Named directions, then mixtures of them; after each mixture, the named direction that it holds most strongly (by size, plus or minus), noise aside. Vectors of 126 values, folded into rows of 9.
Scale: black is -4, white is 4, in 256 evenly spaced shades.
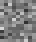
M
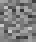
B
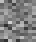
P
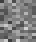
P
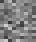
P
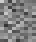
P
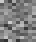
P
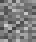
P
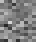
P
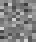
M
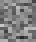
B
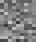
P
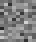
M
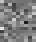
M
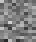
P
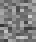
B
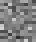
M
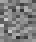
B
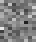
M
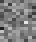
M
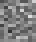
B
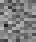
P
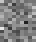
P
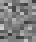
M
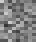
P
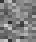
P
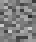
B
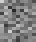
B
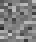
M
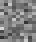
M
